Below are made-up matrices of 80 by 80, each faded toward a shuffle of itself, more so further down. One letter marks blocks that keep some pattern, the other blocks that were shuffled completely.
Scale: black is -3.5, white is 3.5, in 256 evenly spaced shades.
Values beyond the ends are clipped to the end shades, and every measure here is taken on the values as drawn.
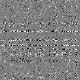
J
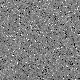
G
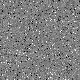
G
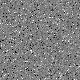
G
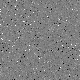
G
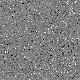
G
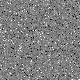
G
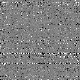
J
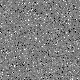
G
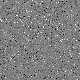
G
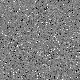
G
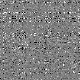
J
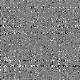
J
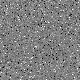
G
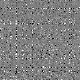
J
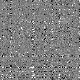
J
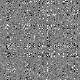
J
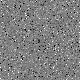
G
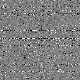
J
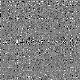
J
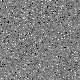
G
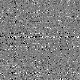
J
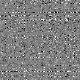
J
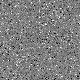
G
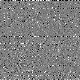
J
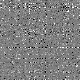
J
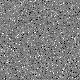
G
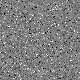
G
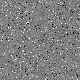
G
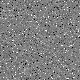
G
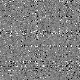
J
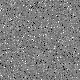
G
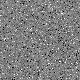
G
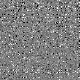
J
